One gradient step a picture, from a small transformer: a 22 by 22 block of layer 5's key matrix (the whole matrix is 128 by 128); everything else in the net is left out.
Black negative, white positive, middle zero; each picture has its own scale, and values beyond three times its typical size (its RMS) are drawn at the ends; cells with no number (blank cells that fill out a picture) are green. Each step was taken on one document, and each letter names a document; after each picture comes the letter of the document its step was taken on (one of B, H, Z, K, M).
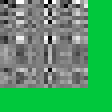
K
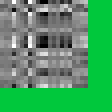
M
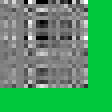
M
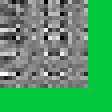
K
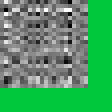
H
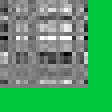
H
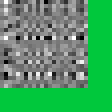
K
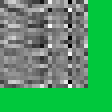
M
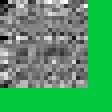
K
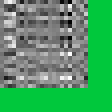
M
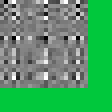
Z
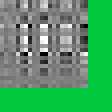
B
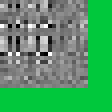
B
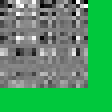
K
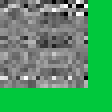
M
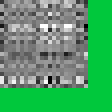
H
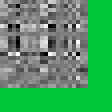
B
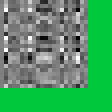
B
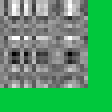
H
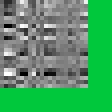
K
